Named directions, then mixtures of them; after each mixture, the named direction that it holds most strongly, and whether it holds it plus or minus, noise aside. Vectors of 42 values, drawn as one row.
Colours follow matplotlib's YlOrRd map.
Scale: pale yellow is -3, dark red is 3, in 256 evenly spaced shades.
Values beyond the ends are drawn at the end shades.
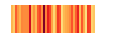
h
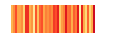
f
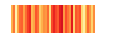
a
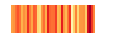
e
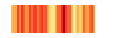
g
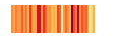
e, minus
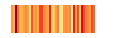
a, minus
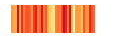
g, plus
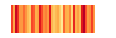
a, minus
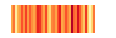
e, minus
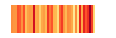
f, minus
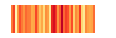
a, plus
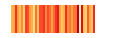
f, plus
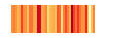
e, minus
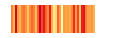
a, minus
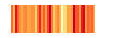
a, minus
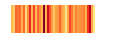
h, plus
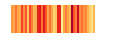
e, minus
